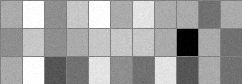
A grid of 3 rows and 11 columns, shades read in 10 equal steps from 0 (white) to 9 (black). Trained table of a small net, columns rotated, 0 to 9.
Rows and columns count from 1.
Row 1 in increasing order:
0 0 1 2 3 3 3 3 3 4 5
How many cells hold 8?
0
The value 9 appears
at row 2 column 9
